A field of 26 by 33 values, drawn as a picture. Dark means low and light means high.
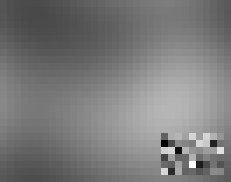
Odd patch: rougher, in the bottom right. Ninth with the highest average: middle right. Stripes: none. Roughest part: bottom right.
